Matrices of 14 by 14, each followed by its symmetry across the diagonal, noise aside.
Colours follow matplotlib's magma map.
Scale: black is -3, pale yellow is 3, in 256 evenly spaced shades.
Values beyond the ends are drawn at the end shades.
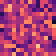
neither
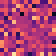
antisymmetric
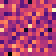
antisymmetric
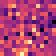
antisymmetric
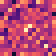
symmetric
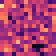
neither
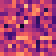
antisymmetric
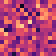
neither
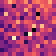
antisymmetric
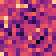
symmetric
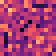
symmetric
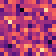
antisymmetric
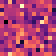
antisymmetric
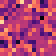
symmetric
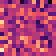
antisymmetric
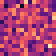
neither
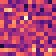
neither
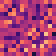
symmetric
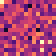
symmetric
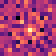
symmetric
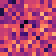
symmetric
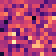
neither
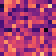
neither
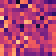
antisymmetric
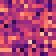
antisymmetric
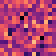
neither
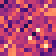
symmetric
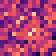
symmetric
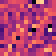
neither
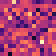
neither
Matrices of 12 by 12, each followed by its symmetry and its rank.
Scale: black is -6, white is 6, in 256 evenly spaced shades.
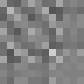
symmetric, rank two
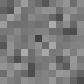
symmetric, full rank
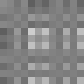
symmetric, rank one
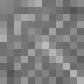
symmetric, full rank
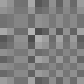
symmetric, rank one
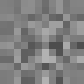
antisymmetric, rank two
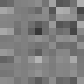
neither, rank two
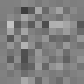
antisymmetric, rank two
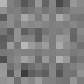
neither, rank two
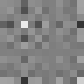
symmetric, rank two
